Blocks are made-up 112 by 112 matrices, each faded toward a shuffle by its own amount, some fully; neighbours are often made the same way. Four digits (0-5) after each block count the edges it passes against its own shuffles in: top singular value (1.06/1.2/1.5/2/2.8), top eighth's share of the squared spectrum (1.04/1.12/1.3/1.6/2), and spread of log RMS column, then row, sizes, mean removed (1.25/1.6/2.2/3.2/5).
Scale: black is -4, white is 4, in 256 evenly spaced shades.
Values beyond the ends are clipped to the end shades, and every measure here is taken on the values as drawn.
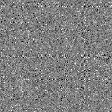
4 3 2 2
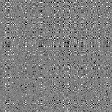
5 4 3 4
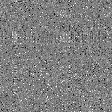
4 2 1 1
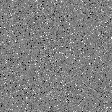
2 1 0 0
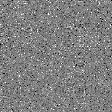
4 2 1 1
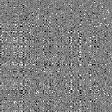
5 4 3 3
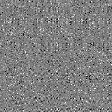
4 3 2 2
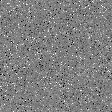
0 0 0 0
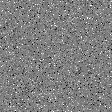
0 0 0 0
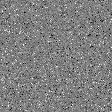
0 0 0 0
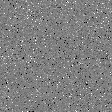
1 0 0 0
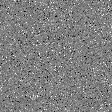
0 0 0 0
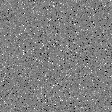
0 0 0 0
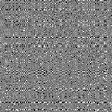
5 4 3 3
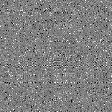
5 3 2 2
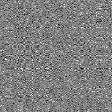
5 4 2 3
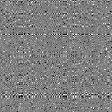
5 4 3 3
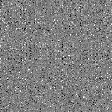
4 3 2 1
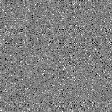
4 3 2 2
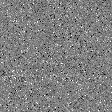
2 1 0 0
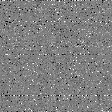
4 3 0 2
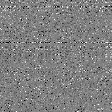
4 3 1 2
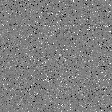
3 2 0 1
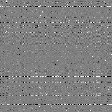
5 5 1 3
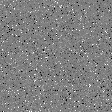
2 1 0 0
